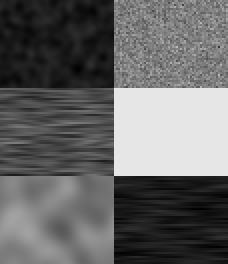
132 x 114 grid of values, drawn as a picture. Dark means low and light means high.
The table splits into 3 rows of 2 panels. Panel 1,1: very low, blotchy, faint in contrast. Panel 1,2: middling, fine-grained. Panel 2,1: low, streaked across. Panel 2,2: very high, flat. Panel 3,1: middling, smooth. Panel 3,2: very low, streaked across, faint in contrast.
